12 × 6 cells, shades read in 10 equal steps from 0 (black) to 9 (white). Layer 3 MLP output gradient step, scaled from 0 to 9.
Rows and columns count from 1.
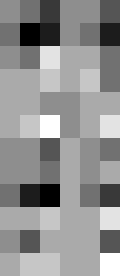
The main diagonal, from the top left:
5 0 8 6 6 8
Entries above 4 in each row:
3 1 4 5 6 6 4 5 1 6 4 6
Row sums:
24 15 33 36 34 41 28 31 17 39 29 41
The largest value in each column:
6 7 9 6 7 9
